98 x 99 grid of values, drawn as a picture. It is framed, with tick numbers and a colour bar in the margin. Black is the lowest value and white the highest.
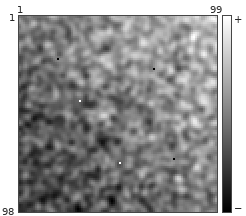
The texture is blotchy. There are no regular stripes. No single row or column stands out from its neighbours. Five lone cells stand out: two far higher and three far lower than their neighbours. There is an overall slope up to the top right. On average the colour sits 50% of the way up the scale. The ninth with the lowest average is the bottom left.
